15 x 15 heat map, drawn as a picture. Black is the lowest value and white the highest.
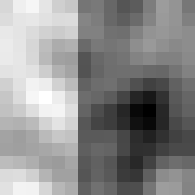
The left part is higher, up to a seam about 40% of the way across. The middle right is the ninth with the lowest average. No regular stripes run through it.
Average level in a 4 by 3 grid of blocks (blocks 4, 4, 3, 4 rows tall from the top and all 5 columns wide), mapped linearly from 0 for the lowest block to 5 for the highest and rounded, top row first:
523 | 521 | 420 | 421
